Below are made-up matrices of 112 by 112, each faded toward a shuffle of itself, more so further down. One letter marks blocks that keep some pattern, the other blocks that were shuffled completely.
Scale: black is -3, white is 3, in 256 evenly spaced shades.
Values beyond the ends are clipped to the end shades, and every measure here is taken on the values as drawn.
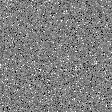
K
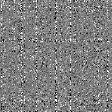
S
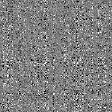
S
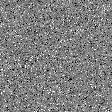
K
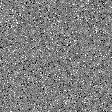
K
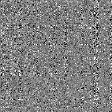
S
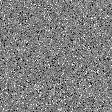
K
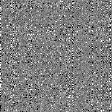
S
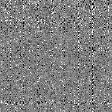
S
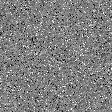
K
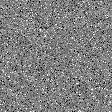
K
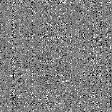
S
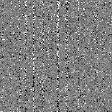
S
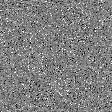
K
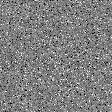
K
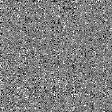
S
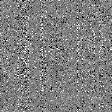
S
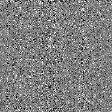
S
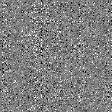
S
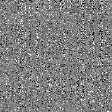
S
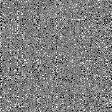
S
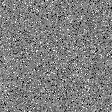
K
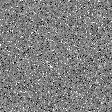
K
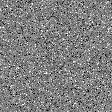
K
